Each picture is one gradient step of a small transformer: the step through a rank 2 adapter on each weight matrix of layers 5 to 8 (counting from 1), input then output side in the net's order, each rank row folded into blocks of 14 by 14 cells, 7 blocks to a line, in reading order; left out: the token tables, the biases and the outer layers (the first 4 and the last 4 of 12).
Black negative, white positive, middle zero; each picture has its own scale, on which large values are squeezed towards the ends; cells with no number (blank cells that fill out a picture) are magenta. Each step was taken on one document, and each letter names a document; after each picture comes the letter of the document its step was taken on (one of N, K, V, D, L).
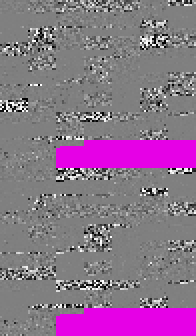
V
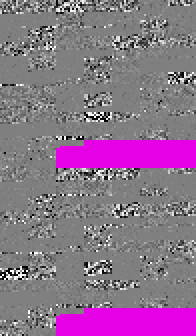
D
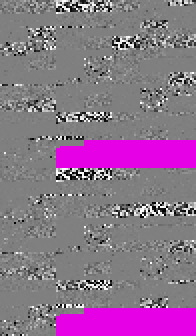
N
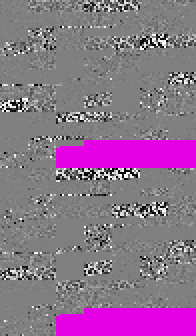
N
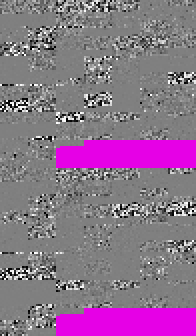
D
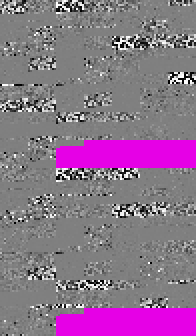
N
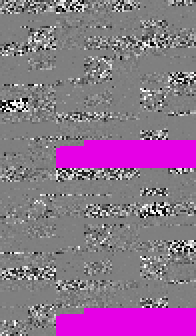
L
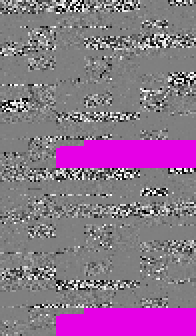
L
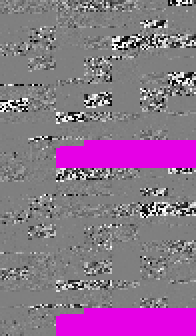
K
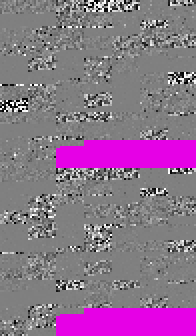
D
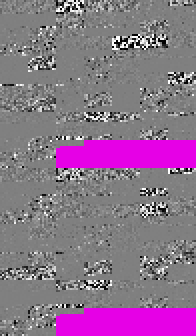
D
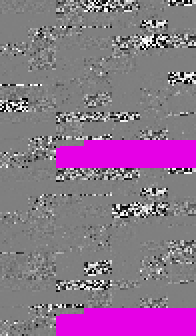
V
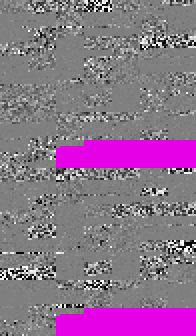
V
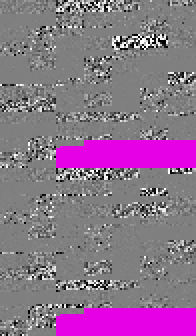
D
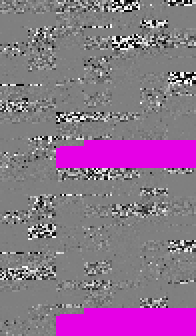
V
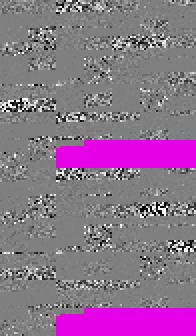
N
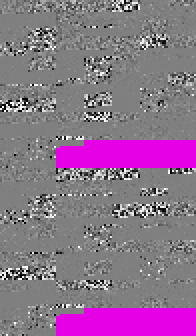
D
